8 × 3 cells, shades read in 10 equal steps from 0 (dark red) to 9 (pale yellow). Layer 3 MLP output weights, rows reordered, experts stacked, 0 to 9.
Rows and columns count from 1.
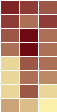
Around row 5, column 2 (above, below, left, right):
0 4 8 4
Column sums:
40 23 39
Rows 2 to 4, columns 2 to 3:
4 2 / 0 4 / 0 4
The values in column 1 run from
1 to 8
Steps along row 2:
up down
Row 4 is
4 0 4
